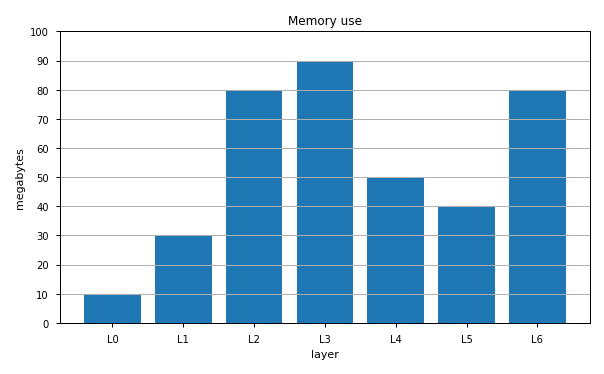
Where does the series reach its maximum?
L3
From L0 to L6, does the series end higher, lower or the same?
higher
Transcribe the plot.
Title: Memory use
x-axis: layer, ticks L0 L1 L2 L3 L4 L5 L6
y-axis: megabytes, ticks 0 10 20 30 40 50 60 70 80 90 100
Values:
10 30 80 90 50 40 80
